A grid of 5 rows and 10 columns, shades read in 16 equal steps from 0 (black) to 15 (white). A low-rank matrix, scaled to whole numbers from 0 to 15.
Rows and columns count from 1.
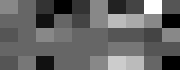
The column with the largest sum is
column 9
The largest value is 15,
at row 1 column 9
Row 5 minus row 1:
-3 1 -2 6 3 0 10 7 -9 -5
